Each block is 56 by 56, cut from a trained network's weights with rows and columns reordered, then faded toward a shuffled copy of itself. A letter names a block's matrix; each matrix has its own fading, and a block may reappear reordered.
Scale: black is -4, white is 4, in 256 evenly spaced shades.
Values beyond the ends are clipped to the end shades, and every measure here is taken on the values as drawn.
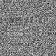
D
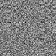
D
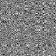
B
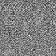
D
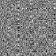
B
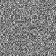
D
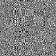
B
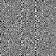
B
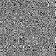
B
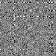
B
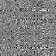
B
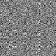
B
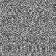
D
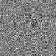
B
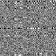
B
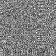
D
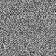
D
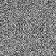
D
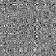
B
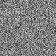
D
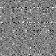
B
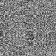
D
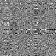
B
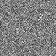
D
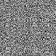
D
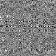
B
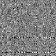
B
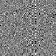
B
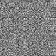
D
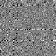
B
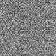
D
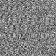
D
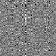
B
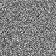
D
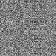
D
